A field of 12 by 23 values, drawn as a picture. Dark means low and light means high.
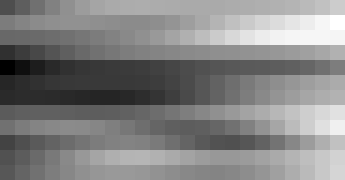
Ninth with the highest average: top right. Ninth with the lowest average: middle left. Slope: up to the right. Histogram: bell-shaped. Grain: streaks across.
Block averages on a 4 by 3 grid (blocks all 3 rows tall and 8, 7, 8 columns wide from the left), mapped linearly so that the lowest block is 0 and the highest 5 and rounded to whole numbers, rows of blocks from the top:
235 | 012 | 114 | 233
